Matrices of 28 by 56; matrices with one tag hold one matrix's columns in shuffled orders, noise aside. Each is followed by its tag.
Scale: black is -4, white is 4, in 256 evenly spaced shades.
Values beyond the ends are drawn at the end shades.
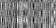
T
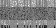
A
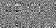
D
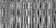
T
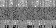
A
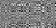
D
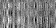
T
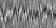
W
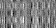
T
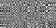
D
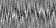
W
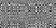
D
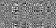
D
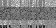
A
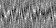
W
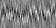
W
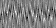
W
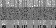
A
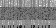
A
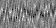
W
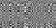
D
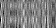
T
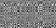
D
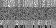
A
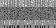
A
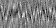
W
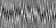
W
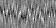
W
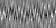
W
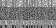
A
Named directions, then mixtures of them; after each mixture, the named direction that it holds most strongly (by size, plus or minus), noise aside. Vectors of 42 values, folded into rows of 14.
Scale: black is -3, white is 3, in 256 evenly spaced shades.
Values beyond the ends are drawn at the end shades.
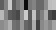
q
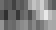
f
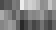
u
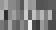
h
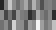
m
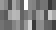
q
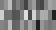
q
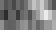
f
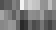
u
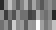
m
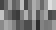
q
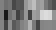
f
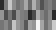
m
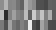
h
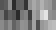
f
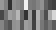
q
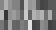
h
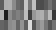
h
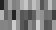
m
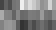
u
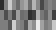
m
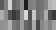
q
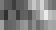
f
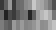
f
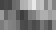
u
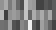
h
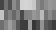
u
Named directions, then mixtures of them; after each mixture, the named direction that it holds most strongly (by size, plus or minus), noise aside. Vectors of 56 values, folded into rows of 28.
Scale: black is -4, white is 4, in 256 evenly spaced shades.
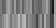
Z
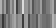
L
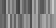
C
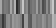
L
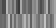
C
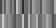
L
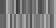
C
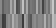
L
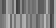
Z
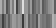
L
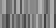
Z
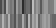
L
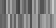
C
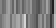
Z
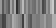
L
